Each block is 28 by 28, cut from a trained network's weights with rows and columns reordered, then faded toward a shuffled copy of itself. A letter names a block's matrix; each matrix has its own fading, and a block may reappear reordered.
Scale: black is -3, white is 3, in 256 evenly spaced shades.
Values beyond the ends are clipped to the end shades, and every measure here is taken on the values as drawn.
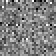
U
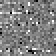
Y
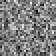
U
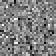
U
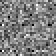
U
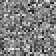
U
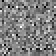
U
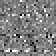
Y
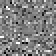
Y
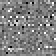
Y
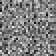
U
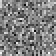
U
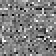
Y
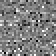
Y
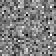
U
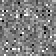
Y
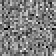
U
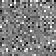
Y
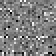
Y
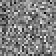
U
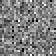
U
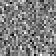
U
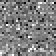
Y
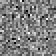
U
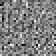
U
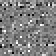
Y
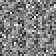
U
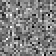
U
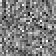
U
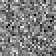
U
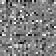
Y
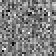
U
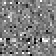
Y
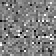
Y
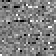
Y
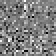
Y
